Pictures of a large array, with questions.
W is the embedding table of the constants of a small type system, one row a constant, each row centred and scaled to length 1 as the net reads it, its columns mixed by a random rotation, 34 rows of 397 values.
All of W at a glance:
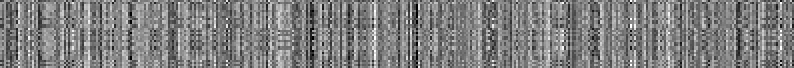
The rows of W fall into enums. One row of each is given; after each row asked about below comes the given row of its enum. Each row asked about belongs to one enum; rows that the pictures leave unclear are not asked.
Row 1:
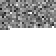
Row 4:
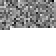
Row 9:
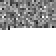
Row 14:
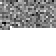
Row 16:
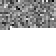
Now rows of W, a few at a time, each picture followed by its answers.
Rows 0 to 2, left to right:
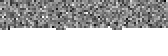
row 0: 9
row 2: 4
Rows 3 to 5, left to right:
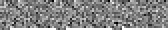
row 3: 4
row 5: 14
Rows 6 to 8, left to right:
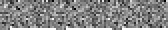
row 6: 16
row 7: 16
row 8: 4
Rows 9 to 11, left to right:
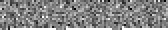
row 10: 16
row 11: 16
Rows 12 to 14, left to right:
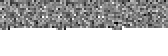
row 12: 9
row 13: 9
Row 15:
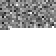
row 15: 1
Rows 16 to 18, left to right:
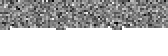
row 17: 1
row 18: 14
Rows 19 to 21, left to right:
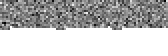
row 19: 14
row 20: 1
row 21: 4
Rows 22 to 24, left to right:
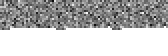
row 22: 4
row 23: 1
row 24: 1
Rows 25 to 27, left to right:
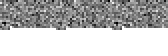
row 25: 14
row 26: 4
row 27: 14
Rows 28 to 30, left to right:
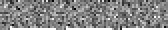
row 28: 16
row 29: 16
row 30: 9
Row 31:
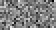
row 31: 4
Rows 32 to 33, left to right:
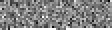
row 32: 9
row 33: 4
